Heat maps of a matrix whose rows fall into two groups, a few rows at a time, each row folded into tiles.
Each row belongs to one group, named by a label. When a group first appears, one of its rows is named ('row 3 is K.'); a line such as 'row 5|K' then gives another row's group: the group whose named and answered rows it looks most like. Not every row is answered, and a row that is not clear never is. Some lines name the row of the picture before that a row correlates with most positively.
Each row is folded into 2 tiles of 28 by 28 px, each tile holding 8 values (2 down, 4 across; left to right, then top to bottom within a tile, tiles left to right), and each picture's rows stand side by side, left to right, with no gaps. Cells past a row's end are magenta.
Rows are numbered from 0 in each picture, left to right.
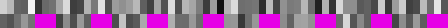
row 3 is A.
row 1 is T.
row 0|T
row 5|A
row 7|T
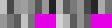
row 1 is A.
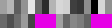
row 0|T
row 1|T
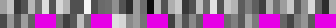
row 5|T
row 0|T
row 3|T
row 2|A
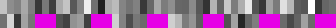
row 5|T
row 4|A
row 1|T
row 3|A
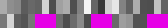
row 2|A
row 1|T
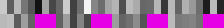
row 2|A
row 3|A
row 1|T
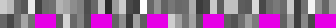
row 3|A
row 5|T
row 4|T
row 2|T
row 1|A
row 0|T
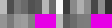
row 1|A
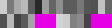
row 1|A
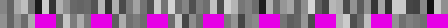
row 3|A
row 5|T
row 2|A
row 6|A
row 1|A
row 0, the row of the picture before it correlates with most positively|0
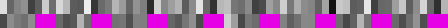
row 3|T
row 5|A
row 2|A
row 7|T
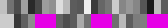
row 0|A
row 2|A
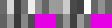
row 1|T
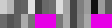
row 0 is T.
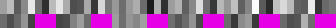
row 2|A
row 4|T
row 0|T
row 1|T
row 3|T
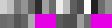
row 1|T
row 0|A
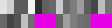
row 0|T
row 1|A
